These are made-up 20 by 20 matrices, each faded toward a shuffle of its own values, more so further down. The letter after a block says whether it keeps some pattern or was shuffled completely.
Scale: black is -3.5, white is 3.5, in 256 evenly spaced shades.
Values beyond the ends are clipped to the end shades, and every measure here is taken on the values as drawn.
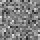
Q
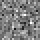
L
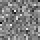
Q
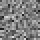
L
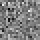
L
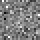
Q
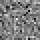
Q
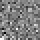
L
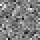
Q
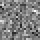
Q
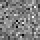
Q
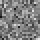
L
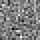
Q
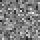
Q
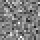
Q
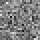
Q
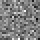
L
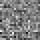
L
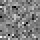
L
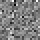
L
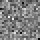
Q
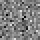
Q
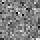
Q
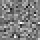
L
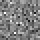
Q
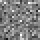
L
